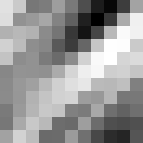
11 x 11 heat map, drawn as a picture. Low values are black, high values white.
Mirror symmetry: none. Calmest part: middle left. Ninth with the highest average: middle right. Lone odd cells: none. Grain: diagonal, up to the right.
